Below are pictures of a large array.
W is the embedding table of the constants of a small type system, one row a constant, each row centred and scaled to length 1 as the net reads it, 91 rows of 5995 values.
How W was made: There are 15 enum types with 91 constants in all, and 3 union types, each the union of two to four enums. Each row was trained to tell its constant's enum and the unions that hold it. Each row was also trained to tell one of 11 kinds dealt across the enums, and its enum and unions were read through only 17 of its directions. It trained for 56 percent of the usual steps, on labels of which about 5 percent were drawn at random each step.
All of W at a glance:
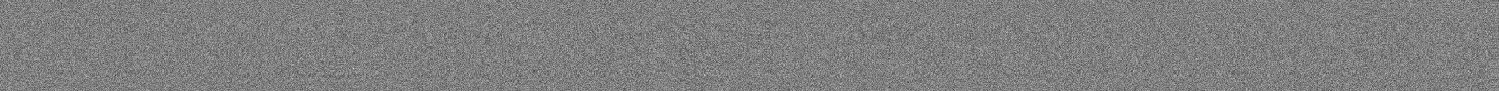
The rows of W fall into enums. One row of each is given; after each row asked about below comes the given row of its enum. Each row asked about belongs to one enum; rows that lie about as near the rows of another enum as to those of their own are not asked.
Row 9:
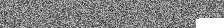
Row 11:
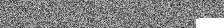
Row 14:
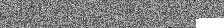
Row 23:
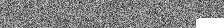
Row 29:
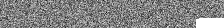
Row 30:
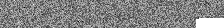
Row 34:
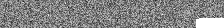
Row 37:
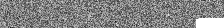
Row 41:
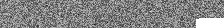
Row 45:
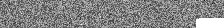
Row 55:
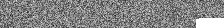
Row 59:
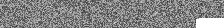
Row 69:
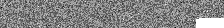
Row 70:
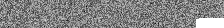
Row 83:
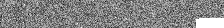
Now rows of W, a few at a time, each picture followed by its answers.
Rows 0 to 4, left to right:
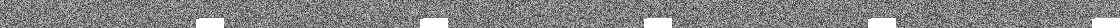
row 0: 45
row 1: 45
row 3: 55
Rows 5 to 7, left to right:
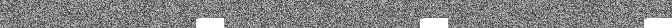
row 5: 37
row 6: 59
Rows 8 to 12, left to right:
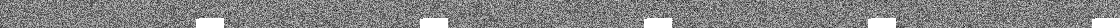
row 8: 55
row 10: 14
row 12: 69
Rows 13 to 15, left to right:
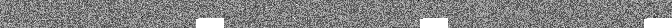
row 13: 34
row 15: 23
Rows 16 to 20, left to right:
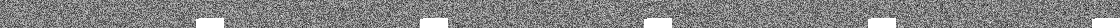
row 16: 41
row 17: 30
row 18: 9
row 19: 37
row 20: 41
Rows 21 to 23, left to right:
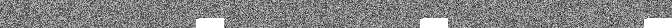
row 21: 70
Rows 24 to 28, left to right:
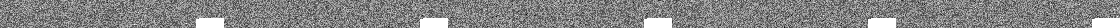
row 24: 69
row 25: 23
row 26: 30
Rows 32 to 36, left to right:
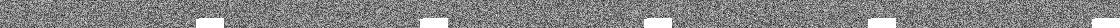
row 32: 41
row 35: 9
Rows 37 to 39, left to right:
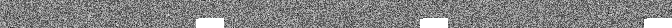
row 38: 9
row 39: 45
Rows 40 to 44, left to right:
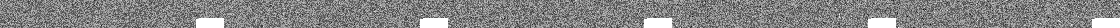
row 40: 11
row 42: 30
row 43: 37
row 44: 9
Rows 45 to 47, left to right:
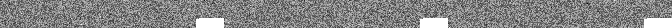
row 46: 69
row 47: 59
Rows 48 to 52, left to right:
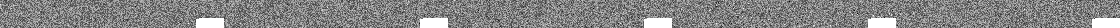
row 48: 59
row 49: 83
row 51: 83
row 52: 70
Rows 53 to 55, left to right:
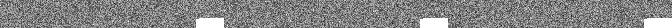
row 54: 55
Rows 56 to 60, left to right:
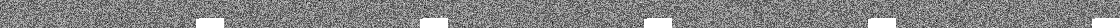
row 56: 41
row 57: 14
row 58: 41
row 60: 29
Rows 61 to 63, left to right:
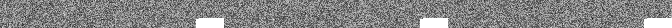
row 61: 69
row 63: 59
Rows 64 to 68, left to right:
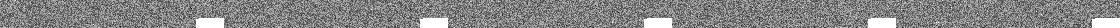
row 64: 14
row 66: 55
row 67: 37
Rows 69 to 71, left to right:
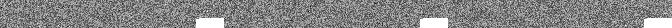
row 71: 59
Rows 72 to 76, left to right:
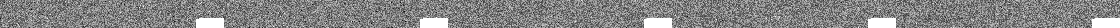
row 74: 11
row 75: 37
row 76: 69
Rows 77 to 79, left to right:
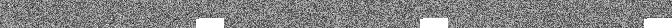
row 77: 59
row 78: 14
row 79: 41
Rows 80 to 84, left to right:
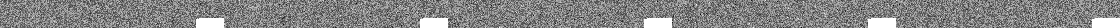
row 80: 23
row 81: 23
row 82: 14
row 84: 37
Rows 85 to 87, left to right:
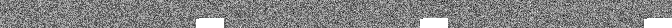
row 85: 45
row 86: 83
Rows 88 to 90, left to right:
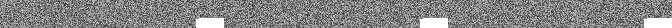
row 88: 34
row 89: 14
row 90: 69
